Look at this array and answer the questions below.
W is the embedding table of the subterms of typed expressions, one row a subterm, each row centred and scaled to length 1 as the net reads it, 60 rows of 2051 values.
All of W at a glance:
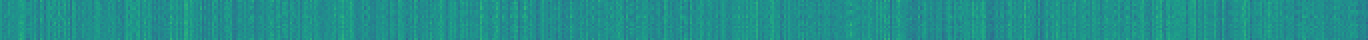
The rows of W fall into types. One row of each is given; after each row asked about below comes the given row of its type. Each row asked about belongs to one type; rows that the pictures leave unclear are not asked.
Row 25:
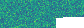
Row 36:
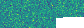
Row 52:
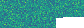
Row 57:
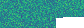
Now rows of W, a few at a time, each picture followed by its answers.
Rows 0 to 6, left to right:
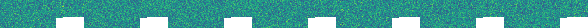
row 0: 36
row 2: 57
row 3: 25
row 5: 36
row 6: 36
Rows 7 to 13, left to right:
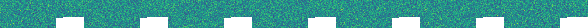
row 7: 57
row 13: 57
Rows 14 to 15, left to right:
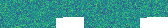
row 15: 36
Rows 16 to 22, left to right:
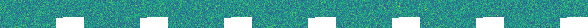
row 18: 57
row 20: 36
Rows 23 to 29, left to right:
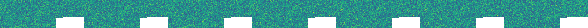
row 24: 52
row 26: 52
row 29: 57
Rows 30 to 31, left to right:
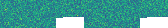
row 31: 57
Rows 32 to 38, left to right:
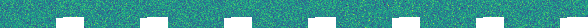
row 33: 52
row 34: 57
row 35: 57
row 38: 25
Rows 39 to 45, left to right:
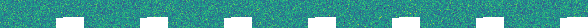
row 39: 52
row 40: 36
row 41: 52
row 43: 25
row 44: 57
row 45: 36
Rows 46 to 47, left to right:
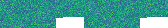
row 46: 52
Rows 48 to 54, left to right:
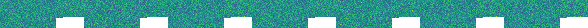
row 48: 57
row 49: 52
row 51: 57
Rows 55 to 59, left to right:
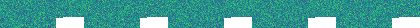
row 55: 25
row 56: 52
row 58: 57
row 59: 52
